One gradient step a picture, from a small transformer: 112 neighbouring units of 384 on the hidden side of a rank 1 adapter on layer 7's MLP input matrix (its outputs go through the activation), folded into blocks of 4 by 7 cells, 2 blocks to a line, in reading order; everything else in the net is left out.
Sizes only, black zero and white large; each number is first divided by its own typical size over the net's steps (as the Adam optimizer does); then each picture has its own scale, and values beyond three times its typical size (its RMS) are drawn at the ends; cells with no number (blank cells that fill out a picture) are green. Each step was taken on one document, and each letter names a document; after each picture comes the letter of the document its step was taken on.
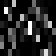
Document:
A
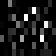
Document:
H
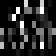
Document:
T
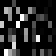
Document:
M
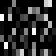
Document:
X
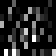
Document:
M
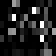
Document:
H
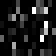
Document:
H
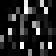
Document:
T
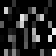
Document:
M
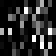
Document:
T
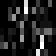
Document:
T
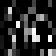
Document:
M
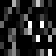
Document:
A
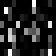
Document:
M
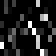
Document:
A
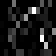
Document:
H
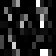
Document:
A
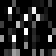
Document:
M
